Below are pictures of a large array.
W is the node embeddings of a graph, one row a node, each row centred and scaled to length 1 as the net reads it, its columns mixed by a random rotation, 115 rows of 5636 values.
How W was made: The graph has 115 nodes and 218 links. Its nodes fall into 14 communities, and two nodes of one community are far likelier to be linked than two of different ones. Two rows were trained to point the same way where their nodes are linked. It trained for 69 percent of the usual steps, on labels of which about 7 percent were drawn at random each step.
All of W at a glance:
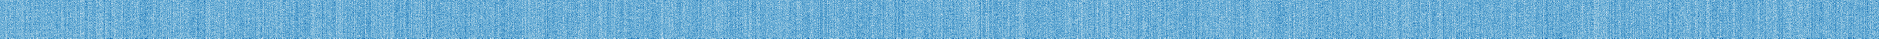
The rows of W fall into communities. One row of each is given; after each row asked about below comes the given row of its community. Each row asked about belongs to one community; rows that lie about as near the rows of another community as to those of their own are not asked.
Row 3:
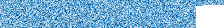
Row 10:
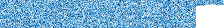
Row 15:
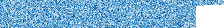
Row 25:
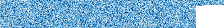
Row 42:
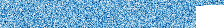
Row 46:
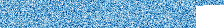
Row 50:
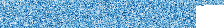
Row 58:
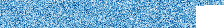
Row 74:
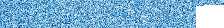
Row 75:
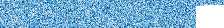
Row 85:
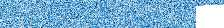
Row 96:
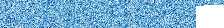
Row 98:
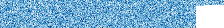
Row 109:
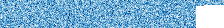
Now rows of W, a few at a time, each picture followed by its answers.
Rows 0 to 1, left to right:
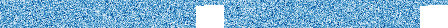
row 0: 50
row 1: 85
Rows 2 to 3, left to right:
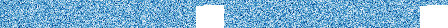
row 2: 74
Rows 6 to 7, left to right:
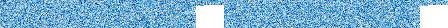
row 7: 98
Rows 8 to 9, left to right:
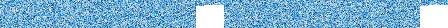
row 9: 109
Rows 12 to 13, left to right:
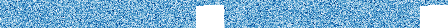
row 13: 25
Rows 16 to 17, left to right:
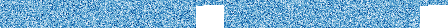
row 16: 46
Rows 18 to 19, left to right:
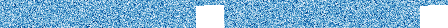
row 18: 109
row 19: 25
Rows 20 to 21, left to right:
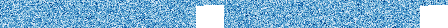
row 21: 58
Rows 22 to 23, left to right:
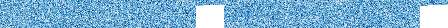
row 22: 46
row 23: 98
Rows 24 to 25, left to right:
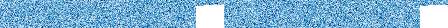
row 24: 98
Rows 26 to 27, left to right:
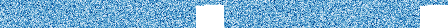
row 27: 46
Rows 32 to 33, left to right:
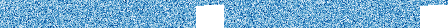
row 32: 98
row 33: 109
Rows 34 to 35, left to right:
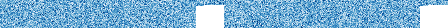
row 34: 10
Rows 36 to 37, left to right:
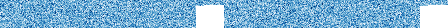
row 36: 109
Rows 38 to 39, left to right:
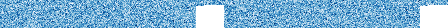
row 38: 10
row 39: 50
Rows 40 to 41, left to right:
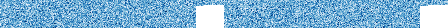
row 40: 3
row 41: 85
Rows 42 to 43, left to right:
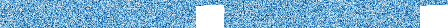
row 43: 46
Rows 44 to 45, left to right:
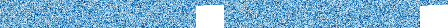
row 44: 46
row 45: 96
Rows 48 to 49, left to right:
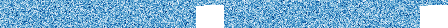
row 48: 3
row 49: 42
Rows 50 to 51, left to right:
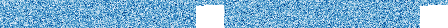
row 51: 58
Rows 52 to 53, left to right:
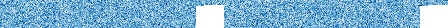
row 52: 3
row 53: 15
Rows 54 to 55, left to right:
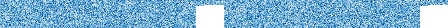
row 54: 58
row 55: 96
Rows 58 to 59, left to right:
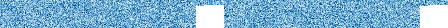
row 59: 25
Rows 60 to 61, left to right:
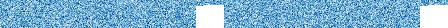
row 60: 25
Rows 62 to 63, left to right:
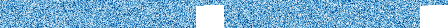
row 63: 74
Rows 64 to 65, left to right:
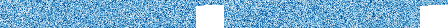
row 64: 85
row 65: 15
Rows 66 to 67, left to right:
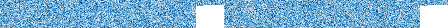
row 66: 46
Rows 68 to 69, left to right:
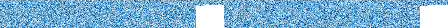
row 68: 109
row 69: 25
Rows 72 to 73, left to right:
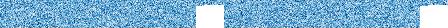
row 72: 75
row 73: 10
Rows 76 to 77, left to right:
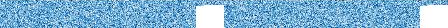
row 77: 50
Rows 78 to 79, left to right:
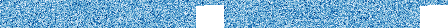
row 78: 15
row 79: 25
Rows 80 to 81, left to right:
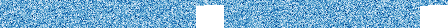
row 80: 74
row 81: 10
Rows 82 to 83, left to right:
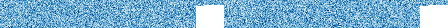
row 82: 109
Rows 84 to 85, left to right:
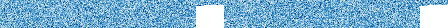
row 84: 42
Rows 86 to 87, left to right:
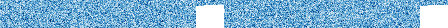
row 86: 96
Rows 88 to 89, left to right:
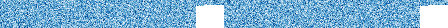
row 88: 74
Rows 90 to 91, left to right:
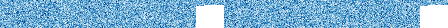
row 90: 3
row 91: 74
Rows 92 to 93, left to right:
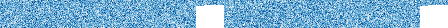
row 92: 50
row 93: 3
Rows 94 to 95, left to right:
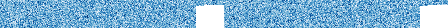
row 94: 50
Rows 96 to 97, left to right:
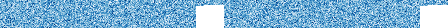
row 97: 10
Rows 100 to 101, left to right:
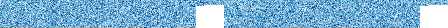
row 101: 85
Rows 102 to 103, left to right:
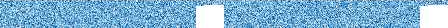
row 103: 42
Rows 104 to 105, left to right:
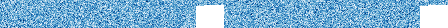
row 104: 15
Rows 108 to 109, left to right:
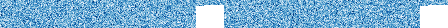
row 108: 42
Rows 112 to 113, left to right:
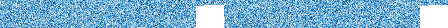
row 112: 96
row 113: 74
